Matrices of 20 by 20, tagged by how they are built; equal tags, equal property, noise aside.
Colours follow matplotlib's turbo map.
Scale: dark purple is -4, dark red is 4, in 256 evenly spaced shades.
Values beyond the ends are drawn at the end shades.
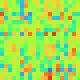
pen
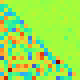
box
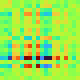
pen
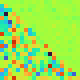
box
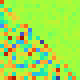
box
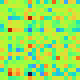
pen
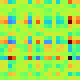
pen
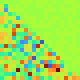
box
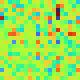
pen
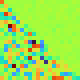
box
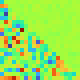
box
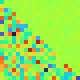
box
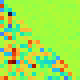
box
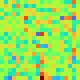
pen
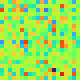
pen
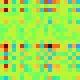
pen
